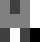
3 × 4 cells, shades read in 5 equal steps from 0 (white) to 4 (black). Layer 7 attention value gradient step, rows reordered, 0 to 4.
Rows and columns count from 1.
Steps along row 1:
up down down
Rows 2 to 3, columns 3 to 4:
2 0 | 3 4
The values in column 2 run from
0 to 3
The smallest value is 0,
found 3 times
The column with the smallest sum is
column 4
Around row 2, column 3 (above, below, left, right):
2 3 2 0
